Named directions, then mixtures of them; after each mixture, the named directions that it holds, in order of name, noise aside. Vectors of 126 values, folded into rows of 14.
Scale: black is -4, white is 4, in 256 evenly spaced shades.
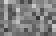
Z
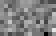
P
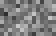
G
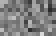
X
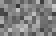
G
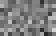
G, P, X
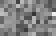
G, P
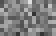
G, P, X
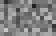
Z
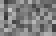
Z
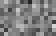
G, X, Z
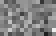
G, P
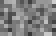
P, Z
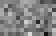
P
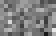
P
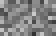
G, X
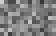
G, P, X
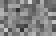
G, Z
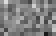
P, X, Z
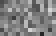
X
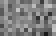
G, P, Z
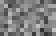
G, P
